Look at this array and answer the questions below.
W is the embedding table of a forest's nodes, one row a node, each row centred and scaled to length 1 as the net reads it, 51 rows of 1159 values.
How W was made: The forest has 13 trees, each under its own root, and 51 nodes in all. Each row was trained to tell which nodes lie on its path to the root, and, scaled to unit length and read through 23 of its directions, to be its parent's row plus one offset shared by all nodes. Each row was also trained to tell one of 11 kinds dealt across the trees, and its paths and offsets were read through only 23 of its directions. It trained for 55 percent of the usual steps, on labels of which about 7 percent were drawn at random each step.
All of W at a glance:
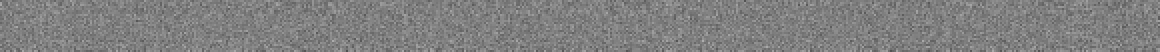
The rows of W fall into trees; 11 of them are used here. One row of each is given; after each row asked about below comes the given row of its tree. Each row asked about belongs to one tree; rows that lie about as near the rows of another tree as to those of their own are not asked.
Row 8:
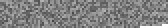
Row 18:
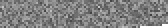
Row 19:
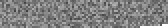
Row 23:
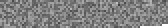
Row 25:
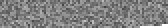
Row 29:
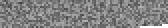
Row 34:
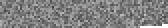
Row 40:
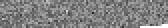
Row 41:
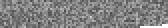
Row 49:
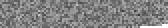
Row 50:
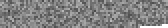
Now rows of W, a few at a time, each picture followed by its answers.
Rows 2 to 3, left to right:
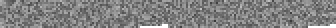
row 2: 34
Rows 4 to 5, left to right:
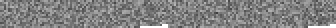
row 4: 18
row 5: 34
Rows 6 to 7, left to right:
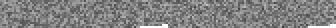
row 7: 50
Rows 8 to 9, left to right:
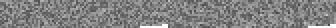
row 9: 41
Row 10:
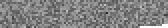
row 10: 50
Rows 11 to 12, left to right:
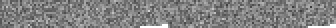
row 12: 50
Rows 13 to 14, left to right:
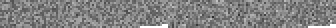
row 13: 49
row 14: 18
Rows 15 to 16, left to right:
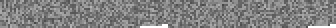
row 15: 19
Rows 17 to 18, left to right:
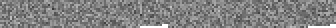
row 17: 18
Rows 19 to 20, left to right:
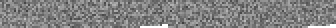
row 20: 25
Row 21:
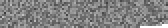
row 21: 49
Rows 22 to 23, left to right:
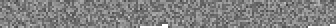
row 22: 19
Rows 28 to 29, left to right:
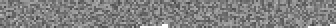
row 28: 41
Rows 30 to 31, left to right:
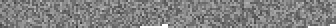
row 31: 19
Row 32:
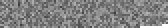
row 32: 23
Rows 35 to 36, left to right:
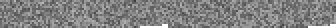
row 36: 41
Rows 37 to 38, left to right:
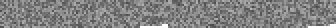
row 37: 23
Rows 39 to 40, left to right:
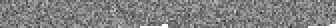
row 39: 50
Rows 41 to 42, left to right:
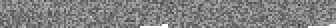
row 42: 8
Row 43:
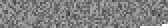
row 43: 49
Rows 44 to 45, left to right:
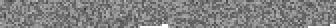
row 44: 34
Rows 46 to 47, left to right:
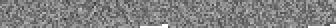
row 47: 19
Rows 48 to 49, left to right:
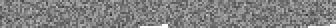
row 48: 40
